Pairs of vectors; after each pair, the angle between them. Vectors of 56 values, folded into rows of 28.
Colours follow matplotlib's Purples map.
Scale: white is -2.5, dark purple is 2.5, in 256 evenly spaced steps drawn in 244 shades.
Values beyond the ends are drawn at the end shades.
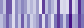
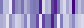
partly opposed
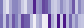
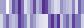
partly aligned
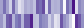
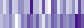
orthogonal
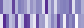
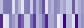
nearly opposite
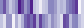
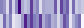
partly aligned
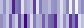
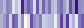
nearly opposite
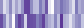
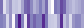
nearly parallel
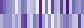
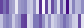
nearly parallel
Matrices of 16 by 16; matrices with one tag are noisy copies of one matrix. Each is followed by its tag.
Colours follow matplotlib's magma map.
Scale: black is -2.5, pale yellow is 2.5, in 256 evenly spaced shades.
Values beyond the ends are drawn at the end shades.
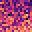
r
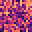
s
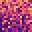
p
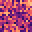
s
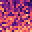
r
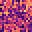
s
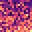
r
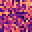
s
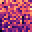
p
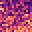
r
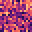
s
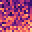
r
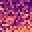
r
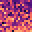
r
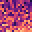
r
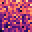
p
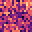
s
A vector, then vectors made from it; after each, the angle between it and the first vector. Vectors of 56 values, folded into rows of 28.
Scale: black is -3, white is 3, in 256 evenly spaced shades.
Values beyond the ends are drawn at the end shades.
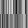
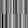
partly aligned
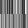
nearly opposite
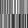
partly opposed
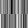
partly opposed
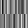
orthogonal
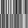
nearly parallel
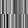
partly aligned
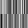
orthogonal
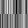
nearly parallel
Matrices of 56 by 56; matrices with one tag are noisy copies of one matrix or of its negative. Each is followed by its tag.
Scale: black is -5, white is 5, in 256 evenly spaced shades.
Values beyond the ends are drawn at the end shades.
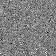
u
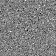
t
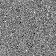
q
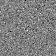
t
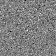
t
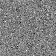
q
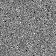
q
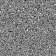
t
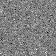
u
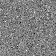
q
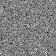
u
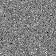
u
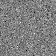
q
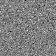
t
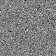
t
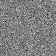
q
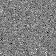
u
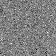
u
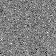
u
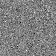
q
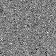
u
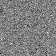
u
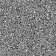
q
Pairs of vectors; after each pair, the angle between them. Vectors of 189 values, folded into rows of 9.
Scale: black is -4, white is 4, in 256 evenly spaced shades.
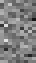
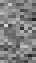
nearly parallel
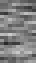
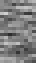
nearly opposite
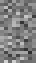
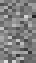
nearly parallel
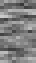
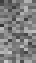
orthogonal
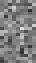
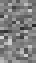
nearly opposite
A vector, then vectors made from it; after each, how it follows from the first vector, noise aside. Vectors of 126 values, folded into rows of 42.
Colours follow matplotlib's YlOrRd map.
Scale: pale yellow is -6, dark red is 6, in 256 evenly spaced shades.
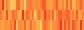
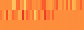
partly zeroed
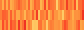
wrapped around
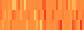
partly zeroed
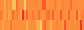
partly zeroed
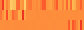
partly zeroed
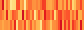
scaled up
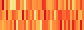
scaled up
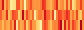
scaled up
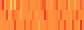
partly zeroed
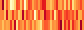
scaled up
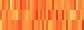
wrapped around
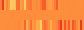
partly zeroed
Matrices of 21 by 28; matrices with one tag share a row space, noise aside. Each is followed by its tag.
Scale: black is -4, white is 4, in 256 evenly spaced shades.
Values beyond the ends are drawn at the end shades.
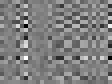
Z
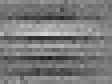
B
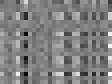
Z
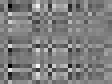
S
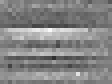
B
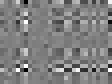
Z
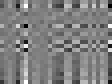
Z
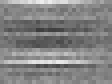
B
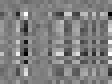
Z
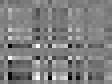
S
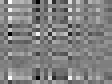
S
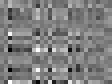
S
